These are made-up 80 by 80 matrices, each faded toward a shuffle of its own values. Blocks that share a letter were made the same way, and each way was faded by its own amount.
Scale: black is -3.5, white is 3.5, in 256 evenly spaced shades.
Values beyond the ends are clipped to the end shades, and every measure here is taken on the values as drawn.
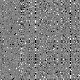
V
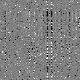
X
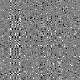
X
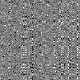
V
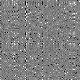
X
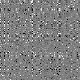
X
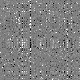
X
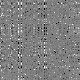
X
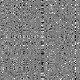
X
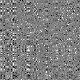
X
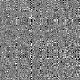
V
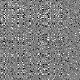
V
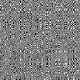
V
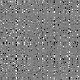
X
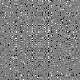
X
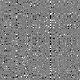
X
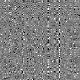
V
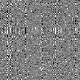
V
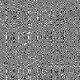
X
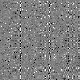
X
